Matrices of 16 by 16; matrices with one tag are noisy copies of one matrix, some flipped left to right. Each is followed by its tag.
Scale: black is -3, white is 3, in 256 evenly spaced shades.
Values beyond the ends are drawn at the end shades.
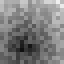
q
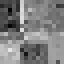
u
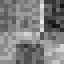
u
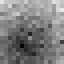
q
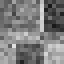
u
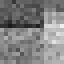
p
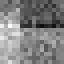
p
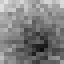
q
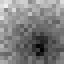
q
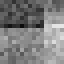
p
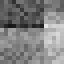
p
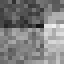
p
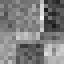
u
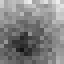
q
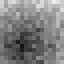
q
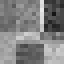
u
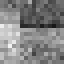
p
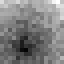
q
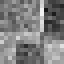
u
